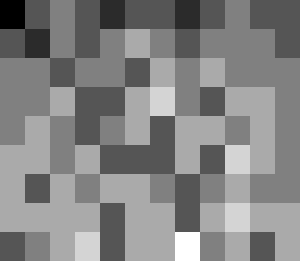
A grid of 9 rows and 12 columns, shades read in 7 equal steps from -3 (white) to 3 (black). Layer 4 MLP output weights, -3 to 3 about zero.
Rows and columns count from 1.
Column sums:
2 1 -3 0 5 -3 -2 0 0 -7 -2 0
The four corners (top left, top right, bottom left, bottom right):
3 1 1 -1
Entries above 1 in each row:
3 1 0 0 0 0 0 0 0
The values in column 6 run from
-1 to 1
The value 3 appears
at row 1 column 1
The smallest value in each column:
-1 -1 -1 -2 -1 -1 -2 -3 -1 -2 -1 -1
